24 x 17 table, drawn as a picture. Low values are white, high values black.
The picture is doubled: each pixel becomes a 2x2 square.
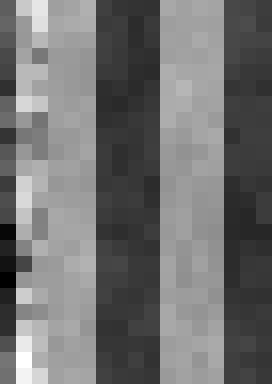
Grain: streaks running down. Stripes: upright, repeating 2 times. Seam: vertical, 20% of the way across, the right part calmer.
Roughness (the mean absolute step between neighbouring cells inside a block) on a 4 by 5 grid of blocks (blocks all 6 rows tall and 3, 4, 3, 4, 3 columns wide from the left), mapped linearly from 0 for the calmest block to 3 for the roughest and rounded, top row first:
2 1 0 0 0
2 1 0 0 0
3 1 0 0 0
3 1 0 0 0
